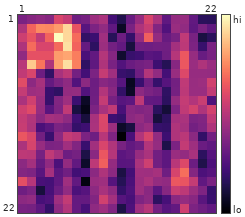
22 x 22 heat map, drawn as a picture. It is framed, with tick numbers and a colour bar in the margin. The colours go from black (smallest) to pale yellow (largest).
Mirror symmetry: none. Stripes: upright, repeating 5 times. Grain: streaks running down. Average level on the scale: 40%. Odd patch: higher, in the top left.
